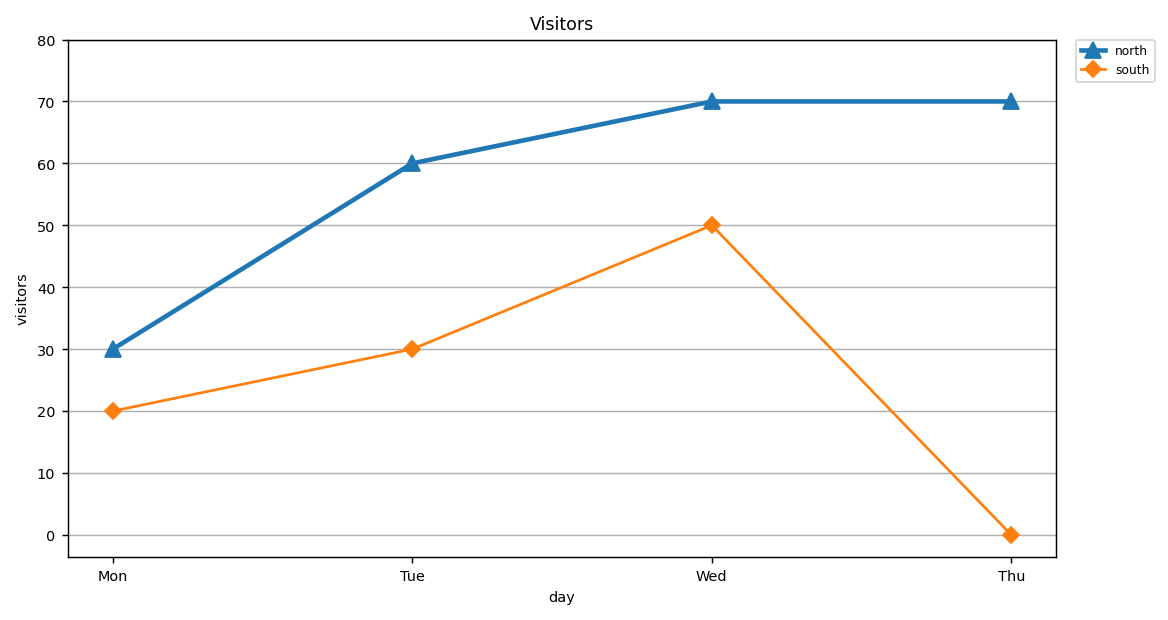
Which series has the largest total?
north
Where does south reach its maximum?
Wed
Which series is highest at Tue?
north
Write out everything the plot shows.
Title: Visitors
x-axis: day, ticks Mon Tue Wed Thu
y-axis: visitors, ticks 0 10 20 30 40 50 60 70 80
Legend: north, south
Values:
north: 30 60 70 70
south: 20 30 50 0
